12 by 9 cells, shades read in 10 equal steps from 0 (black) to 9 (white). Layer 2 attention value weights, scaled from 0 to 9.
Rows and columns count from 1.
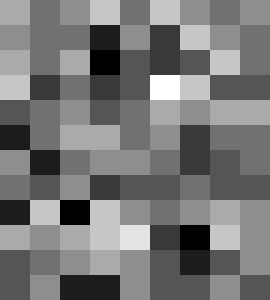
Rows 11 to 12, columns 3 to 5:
5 6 5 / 1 1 5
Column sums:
50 47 51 47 54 50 44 56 51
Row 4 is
7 2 4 2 3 9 7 3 3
